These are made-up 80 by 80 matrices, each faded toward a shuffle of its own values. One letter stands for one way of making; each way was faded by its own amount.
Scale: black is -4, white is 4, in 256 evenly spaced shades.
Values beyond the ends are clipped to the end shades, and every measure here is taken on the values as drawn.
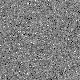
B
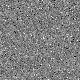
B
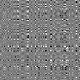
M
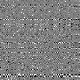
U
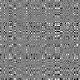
M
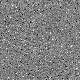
B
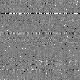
U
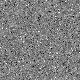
B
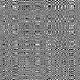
M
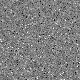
B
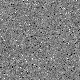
B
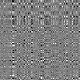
M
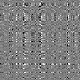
M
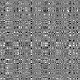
M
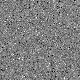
B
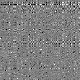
U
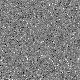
B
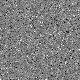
B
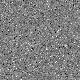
B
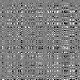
M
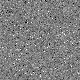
B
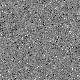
B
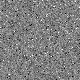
B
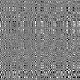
M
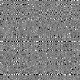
U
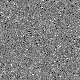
B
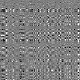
M
